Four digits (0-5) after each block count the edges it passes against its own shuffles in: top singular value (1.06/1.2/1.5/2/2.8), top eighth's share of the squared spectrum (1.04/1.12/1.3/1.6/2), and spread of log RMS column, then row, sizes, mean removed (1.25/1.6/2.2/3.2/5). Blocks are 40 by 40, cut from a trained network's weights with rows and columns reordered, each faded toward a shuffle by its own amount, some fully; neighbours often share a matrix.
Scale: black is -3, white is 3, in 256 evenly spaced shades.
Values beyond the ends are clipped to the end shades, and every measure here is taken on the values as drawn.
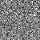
2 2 0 1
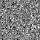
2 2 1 0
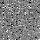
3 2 1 0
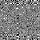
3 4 1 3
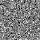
2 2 1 0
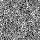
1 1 0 0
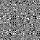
3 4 2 2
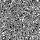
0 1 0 0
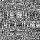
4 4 0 2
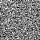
1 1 0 0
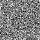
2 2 0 0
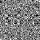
3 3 0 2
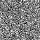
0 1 0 0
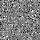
1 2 0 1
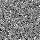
0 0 0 0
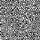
3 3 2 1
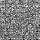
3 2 0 1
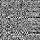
3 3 0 2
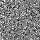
0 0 0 0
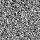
0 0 0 0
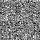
2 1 0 0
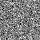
0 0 0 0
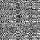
4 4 1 3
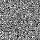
2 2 0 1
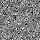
0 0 0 0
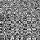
4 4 0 2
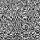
3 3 0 2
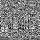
3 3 0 1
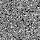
0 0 0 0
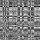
4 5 1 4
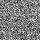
2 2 0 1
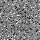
0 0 0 0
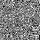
2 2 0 1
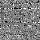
3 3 0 3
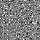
2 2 0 1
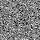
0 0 0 0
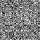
3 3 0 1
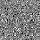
3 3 1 2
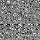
2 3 0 2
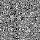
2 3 1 1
